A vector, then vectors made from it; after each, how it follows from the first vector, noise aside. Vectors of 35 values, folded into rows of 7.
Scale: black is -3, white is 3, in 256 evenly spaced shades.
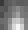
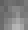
shrunk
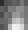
copied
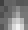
copied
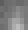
shrunk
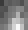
copied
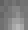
shrunk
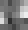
wrapped around
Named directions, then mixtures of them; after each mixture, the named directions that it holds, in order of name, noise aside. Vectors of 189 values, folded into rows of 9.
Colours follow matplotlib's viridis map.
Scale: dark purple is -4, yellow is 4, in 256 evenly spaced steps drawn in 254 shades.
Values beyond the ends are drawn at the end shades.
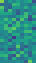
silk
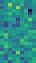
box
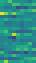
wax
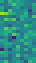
box, silk, wax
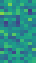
box, wax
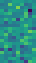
box, silk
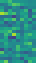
box, silk, wax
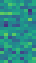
box, wax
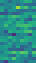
silk, wax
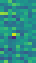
box, silk, wax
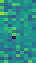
silk, wax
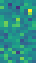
box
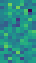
box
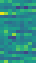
wax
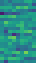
wax
